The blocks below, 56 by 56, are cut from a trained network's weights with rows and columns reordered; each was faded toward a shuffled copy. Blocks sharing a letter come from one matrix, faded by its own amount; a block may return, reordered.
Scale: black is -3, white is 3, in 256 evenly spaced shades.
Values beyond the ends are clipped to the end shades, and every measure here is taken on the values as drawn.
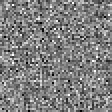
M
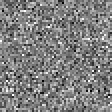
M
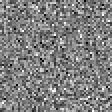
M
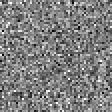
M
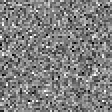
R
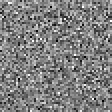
M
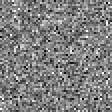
R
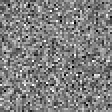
R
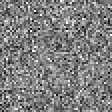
M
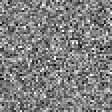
M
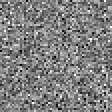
R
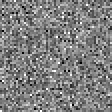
R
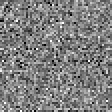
M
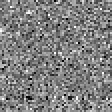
M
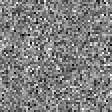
R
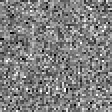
R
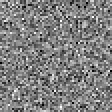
M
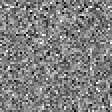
R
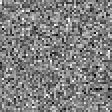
M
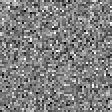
R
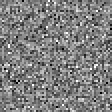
M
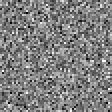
M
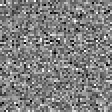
M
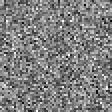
M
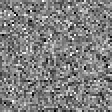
R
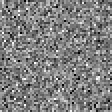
R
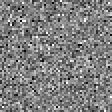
R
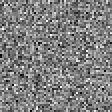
M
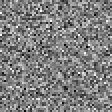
M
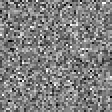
M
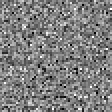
M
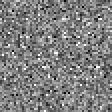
M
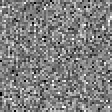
R
